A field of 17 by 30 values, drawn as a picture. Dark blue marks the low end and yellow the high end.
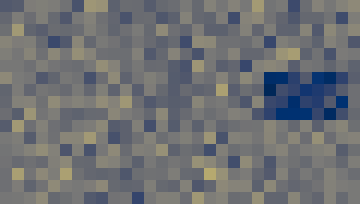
Mirror symmetry: none. Stripes: none. Ninth with the lowest average: middle right. Odd patch: lower, in the middle right.
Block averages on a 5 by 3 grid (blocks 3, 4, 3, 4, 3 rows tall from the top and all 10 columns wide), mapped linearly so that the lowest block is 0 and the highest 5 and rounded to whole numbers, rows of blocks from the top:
4 4 5 / 5 4 3 / 5 4 0 / 5 4 5 / 5 5 5
